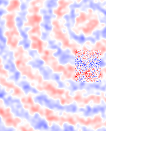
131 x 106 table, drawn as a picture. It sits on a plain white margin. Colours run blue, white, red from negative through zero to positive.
Odd patch: rougher, in the middle right. Odd rows or columns: none. Histogram: bell-shaped. Slope: none. Roughest part: middle right. Rings: centred on the top right.
